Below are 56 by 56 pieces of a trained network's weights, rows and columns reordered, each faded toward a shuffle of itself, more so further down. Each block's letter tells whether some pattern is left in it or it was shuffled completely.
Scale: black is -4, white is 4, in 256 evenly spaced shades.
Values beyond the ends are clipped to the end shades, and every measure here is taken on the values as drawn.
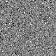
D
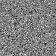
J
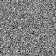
D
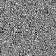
D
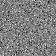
D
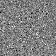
D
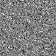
D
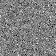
J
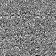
D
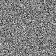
D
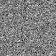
D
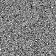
J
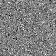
J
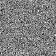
D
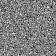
J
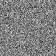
J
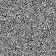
J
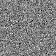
J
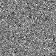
J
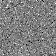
J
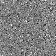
D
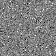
J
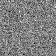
J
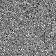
J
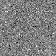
D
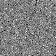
J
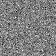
D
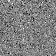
J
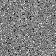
D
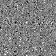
D
